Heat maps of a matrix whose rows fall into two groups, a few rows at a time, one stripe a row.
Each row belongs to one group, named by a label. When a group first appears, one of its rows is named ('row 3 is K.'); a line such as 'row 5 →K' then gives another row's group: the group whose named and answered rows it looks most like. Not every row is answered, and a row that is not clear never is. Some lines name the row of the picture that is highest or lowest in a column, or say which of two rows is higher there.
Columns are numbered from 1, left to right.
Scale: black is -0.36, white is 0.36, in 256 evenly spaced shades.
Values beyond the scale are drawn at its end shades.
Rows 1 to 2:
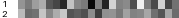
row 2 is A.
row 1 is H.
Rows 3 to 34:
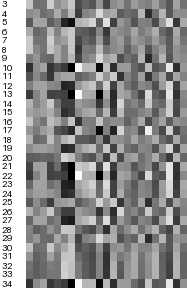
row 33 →A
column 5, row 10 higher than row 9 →No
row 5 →H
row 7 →A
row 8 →A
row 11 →A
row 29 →A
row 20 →A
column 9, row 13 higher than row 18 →Yes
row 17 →H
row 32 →A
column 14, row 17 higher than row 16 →Yes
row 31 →A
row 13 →H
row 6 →A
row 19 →H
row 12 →H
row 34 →H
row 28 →A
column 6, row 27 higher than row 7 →No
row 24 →H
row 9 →A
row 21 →H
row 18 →A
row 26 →H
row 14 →H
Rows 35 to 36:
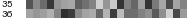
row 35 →A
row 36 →H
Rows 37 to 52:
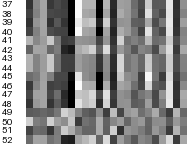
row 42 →H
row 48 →H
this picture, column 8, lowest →50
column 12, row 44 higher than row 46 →No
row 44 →H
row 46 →H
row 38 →H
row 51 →A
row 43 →H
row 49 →A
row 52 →H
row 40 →H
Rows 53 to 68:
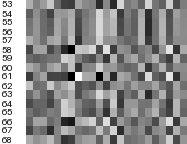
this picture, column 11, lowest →61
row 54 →A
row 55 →A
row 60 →A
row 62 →A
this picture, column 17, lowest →61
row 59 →A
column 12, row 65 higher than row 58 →No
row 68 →H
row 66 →H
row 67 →A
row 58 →H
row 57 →A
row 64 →A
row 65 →A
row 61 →H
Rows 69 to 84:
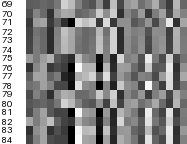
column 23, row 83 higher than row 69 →Yes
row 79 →A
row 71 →H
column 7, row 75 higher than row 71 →Yes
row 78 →H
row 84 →H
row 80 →A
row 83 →H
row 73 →A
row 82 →H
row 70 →A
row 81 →H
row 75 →H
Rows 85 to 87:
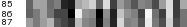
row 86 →H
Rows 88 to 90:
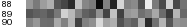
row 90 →A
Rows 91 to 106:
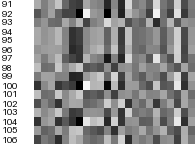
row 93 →A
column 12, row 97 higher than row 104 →No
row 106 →A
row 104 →H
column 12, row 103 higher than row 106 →Yes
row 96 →H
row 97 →H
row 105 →A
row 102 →A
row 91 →H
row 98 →A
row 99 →H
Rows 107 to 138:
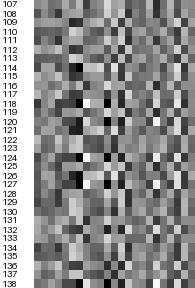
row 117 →H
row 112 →H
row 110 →A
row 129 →A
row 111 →A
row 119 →A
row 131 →A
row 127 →H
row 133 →A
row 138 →H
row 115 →H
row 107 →A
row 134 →A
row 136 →H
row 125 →A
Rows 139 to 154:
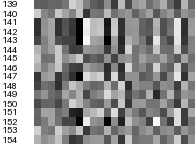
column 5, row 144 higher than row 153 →No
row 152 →H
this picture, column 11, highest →149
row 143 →H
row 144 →H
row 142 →H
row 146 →H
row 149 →A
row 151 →H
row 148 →A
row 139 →A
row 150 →A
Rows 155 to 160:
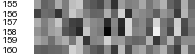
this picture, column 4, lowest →156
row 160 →A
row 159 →A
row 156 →A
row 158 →H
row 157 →H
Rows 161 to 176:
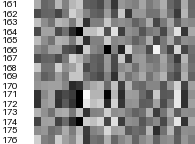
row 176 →A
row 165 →A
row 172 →H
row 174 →H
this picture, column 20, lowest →166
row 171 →H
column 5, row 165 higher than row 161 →Yes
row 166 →H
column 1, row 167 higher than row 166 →No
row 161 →A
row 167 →A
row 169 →A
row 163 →A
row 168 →A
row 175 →A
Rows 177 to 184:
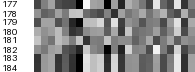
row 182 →H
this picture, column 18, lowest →181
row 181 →A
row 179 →H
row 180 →H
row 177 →H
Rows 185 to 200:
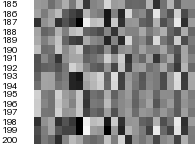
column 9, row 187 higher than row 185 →Yes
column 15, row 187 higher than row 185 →Yes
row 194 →H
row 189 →H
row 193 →H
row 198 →H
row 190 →A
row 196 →A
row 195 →A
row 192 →A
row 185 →A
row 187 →H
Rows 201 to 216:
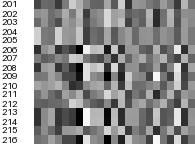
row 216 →H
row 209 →H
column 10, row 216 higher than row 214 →No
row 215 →A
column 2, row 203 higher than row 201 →Yes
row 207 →A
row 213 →H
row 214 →H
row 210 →H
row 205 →A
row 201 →A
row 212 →A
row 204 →A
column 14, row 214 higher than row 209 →No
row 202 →A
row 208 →H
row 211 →A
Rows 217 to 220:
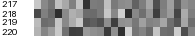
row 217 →A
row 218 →A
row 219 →A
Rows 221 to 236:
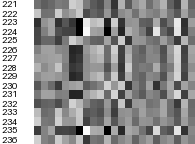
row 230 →A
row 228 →H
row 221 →A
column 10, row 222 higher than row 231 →No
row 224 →H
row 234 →A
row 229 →H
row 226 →H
